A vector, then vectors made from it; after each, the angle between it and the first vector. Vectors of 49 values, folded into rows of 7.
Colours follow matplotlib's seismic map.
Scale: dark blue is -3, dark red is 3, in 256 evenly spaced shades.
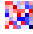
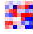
orthogonal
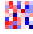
partly aligned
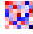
nearly parallel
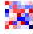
nearly parallel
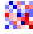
nearly opposite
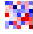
nearly opposite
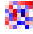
orthogonal
